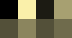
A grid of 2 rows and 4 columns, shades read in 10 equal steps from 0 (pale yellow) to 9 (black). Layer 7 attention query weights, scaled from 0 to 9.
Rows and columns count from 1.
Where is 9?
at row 1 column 1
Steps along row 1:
down up down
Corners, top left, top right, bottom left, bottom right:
9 3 6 5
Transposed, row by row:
9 6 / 0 4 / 8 6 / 3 5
